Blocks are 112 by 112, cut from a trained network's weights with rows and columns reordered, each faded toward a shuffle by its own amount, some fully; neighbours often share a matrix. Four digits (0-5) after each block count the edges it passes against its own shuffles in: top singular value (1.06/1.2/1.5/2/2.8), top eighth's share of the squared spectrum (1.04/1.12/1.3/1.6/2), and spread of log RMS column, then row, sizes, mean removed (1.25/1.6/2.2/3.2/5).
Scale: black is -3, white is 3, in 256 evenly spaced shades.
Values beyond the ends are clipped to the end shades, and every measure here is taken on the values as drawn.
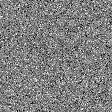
0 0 0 0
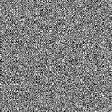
4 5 3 2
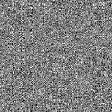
3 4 2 1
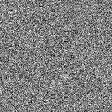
3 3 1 0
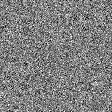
2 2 0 0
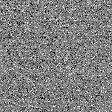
1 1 1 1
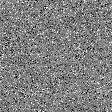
0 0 0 0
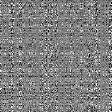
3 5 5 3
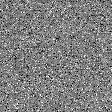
1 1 0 0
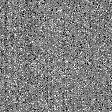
2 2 0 1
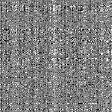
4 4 1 4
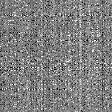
3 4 1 4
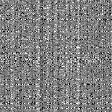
4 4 1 4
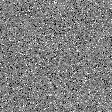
0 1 0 0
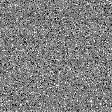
1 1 0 0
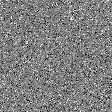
0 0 0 0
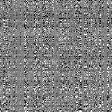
3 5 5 3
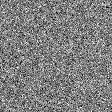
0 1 0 0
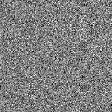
3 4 2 1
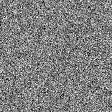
2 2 0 0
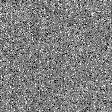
1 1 0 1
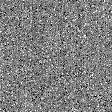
1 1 0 0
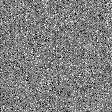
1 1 0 0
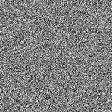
3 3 1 1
